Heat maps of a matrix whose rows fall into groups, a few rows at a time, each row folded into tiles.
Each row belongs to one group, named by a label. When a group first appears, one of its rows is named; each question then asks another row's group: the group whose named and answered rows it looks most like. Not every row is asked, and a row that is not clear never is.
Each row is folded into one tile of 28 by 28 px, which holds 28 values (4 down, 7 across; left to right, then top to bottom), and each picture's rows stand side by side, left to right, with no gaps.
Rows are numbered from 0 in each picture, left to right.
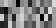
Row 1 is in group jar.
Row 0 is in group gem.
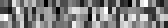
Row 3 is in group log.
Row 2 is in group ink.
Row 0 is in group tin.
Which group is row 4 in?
log
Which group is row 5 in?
tin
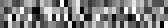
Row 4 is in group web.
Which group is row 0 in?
jar
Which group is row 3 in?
ink
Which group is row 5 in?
jar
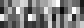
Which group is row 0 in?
tin
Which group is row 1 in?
tin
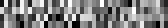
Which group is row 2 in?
web
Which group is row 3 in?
jar
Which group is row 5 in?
tin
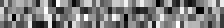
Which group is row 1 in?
tin
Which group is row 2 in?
gem
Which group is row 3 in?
gem
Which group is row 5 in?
gem
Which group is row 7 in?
tin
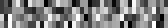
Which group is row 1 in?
gem
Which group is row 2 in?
gem
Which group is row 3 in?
ink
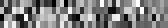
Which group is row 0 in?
web
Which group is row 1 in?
ink
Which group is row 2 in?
web
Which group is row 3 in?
jar
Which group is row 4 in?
tin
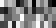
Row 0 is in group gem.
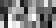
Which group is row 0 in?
ink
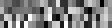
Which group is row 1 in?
tin
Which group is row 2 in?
ink
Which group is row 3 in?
gem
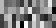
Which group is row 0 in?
jar
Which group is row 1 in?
web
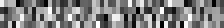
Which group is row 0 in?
gem
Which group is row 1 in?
log
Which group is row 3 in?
web
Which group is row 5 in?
jar
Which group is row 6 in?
gem
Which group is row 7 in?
log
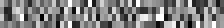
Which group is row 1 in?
jar
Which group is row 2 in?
web
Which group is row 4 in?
jar
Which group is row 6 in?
web
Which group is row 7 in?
ink
